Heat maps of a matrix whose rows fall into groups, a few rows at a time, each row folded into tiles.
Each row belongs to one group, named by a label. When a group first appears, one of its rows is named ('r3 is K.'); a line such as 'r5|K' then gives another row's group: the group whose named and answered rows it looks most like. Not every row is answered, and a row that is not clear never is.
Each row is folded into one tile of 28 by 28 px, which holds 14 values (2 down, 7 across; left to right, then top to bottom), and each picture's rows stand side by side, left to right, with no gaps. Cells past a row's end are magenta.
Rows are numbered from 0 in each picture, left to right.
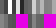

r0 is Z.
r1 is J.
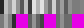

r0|J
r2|J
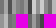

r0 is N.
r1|J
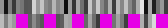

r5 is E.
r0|E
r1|J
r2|N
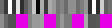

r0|Z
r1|N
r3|Z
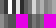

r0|Z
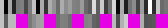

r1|N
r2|J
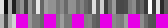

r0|E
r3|Z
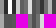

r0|Z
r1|E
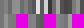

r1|Z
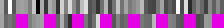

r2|J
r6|Z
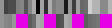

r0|E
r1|N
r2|N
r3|J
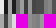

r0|E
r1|E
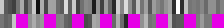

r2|Z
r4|J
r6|Z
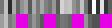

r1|J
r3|Z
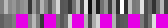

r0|J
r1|J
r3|E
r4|Z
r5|E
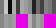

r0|N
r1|E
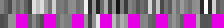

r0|N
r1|J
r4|E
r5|Z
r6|J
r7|Z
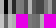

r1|E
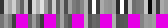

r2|J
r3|Z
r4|Z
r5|N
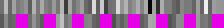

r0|J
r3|Z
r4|J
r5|N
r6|N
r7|Z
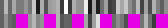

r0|J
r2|Z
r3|E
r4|J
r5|J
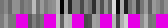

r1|J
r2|E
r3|N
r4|E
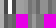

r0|Z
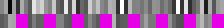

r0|N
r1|J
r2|Z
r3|J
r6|Z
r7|N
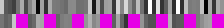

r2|N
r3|N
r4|J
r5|Z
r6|Z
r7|N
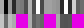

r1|Z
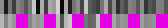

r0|E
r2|E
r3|E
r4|E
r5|E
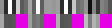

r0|Z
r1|Z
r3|E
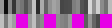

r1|N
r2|E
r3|J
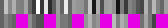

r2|Z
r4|E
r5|J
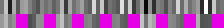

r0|N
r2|N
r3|Z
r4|Z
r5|E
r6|Z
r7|Z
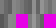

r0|N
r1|J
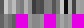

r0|J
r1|E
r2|N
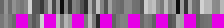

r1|E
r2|E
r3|J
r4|N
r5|J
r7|J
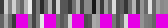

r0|J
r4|E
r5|Z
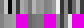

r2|E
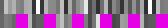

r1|Z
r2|N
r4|N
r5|Z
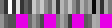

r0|Z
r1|J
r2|J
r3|N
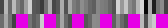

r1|E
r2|J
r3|N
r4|J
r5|E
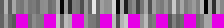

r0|J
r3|Z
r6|J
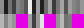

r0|E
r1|E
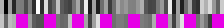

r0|E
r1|Z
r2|E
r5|E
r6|E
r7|J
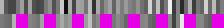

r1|E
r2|N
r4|J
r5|Z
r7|Z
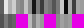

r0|J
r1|E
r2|N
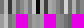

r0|N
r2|Z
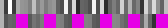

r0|Z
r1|J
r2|Z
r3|Z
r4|Z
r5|J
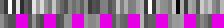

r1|J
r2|N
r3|E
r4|J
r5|Z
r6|N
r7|J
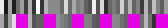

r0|E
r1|Z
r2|Z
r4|Z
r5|J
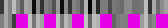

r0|J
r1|E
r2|E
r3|E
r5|N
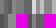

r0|N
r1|J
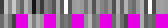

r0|J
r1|E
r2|Z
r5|Z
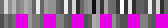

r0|J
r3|N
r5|Z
